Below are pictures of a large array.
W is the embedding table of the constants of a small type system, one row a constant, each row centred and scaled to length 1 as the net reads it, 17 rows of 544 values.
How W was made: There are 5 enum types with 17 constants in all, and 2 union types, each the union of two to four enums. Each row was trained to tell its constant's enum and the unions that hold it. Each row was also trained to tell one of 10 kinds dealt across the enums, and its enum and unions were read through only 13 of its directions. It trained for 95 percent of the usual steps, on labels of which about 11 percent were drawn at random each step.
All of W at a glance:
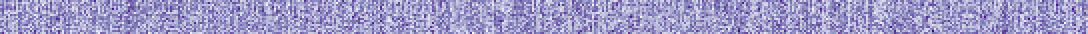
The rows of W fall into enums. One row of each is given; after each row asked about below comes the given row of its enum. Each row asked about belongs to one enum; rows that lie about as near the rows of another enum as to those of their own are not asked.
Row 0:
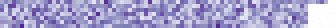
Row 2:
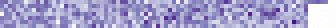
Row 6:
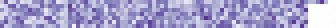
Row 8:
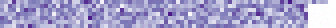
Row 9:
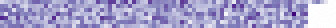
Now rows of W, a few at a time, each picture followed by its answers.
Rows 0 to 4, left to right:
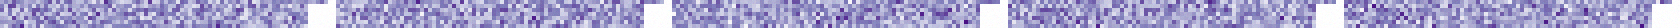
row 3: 0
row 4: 0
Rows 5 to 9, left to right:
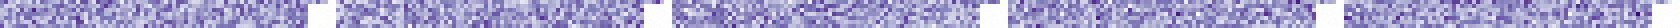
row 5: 9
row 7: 0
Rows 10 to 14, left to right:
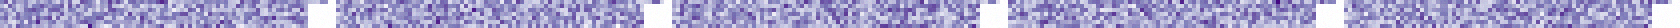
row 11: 9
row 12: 8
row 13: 2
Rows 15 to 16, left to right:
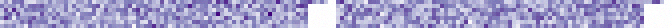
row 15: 2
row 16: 9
